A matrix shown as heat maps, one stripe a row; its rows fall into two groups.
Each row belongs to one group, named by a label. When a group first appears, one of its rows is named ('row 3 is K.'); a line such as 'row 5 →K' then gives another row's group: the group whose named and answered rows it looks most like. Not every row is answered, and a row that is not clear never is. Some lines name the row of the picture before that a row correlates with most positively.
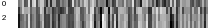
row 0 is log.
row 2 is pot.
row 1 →pot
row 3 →pot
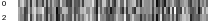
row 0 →log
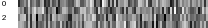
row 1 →log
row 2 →log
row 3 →log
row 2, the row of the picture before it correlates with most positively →0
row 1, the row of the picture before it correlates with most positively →1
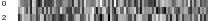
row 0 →pot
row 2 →pot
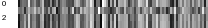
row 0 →pot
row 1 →log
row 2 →pot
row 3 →pot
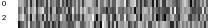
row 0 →log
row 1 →log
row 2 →log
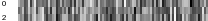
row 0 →log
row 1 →log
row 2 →log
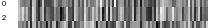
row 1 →pot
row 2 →pot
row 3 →log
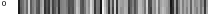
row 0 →pot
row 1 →pot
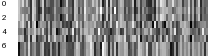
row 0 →pot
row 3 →log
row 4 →log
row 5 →log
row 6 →pot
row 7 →pot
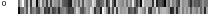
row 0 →log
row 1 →pot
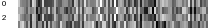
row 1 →log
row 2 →pot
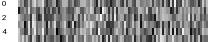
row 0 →log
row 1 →pot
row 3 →log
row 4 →log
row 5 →pot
